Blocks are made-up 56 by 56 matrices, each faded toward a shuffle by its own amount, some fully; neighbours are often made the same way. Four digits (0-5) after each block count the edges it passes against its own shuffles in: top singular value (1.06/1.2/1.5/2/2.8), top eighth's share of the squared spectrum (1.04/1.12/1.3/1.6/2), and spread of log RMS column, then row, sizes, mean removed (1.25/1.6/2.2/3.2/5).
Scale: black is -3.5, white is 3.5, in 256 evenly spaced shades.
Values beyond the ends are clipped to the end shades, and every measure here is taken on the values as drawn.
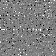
3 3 1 1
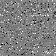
3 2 1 1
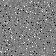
1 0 0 0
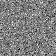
0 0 0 0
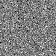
0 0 0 0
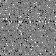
3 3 1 1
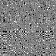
4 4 2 2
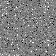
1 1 0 0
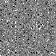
3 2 1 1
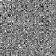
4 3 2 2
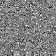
3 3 0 1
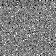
2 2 0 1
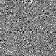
3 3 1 1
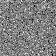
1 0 0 0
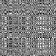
5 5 3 3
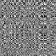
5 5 3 3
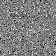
0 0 0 0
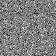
0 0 0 0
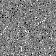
2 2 0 0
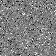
0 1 0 0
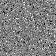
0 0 0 0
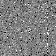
2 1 1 0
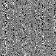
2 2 3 0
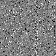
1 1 1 0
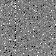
2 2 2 0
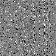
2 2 2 0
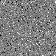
1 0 0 0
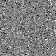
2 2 1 1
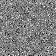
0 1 0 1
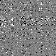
2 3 2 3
